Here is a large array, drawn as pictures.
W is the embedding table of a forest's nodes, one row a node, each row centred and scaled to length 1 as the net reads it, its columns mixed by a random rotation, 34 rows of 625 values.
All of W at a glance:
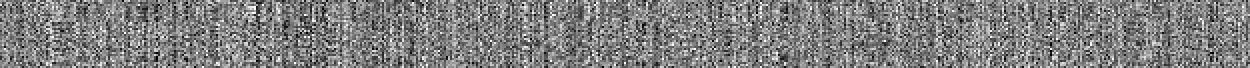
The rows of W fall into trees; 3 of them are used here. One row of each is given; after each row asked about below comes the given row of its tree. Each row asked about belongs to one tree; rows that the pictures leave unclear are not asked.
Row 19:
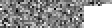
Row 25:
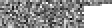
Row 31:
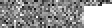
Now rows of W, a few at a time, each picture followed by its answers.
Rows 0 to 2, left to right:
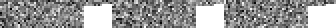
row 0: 31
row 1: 19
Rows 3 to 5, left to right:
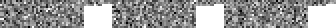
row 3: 19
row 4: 19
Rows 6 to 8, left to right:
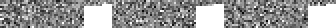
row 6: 19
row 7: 25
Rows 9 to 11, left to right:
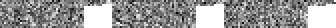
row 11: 31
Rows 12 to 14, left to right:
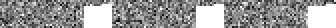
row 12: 31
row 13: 19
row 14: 31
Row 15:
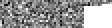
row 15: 25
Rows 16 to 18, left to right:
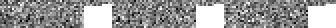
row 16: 31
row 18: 25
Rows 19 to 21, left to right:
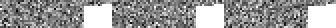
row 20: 31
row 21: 25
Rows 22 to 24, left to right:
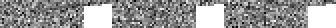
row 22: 25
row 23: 19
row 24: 31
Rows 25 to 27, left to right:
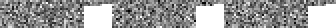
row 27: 25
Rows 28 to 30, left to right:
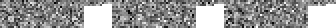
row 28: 19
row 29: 19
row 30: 19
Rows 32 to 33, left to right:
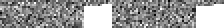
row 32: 31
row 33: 19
